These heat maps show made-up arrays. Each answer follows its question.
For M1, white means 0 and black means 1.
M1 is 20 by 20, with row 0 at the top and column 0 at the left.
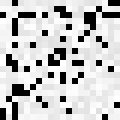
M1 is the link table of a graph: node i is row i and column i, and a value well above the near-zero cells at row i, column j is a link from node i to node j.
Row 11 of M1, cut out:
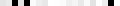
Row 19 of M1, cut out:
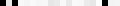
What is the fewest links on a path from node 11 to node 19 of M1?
2
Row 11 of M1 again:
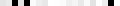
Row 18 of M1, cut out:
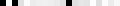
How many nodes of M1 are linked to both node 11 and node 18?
1
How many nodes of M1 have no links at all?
0
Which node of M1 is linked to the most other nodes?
node 2
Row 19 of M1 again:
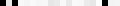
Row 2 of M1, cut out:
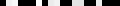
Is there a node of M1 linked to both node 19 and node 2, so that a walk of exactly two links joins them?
yes
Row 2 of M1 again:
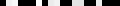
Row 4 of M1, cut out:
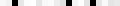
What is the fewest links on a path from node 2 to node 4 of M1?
1
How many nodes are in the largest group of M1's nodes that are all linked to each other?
3
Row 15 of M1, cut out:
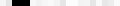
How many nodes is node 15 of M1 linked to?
3
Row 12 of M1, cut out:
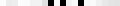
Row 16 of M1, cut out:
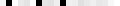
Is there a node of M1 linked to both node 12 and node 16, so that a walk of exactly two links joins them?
yes
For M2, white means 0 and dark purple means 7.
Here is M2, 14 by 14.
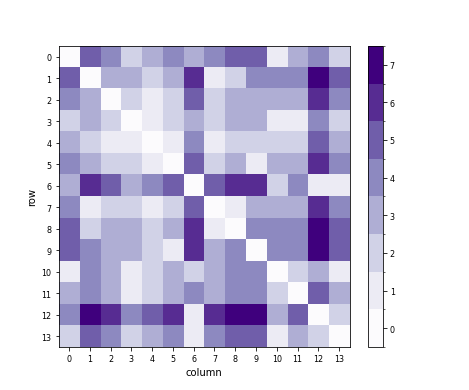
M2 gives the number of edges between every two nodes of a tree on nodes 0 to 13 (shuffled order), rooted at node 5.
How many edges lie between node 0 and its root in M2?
4
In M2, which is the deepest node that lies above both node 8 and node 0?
4
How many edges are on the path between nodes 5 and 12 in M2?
6
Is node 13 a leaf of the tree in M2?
no
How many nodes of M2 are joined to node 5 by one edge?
2
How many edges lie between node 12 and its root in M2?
6
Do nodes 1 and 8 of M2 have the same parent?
yes
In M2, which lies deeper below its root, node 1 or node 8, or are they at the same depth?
the same depth
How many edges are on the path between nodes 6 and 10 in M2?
2
